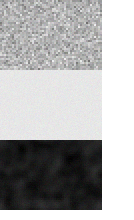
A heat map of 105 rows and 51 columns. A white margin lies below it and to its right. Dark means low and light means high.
It is made of 3 by 1 panels. Panel 1,1: high, fine-grained. Panel 2,1: very high, flat. Panel 3,1: very low, blotchy, faint in contrast.
